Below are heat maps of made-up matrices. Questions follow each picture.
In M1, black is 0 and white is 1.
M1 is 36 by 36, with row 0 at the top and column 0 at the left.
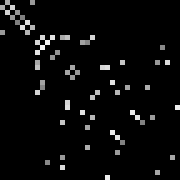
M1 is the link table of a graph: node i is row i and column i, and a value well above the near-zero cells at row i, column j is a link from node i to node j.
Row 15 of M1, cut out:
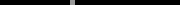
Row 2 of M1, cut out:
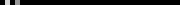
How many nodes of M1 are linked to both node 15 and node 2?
0
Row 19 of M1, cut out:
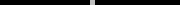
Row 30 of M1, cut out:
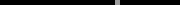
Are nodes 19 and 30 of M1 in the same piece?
yes
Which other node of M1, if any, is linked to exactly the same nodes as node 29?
node 25
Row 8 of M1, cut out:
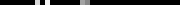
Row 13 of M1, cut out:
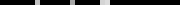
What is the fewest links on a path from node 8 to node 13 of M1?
2
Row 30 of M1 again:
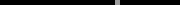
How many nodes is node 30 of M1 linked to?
1
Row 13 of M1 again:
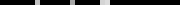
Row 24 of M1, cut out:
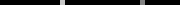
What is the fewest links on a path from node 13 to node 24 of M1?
3
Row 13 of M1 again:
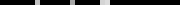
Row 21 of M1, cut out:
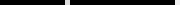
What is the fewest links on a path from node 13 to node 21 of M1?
1
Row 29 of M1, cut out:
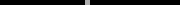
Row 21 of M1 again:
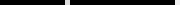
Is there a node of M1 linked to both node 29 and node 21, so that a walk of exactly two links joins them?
no
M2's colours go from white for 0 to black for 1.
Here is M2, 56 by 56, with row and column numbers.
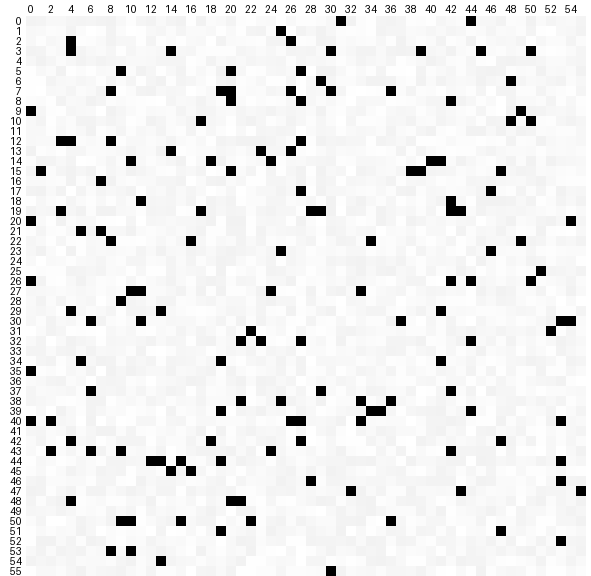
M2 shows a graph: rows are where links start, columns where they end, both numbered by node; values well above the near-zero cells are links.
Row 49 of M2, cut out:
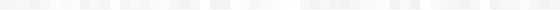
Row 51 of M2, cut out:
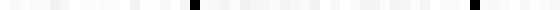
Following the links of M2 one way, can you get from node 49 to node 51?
no
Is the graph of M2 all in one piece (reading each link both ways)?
yes
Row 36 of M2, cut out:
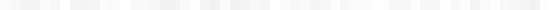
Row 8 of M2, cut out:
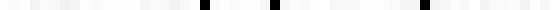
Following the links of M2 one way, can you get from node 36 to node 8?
no
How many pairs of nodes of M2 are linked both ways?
2
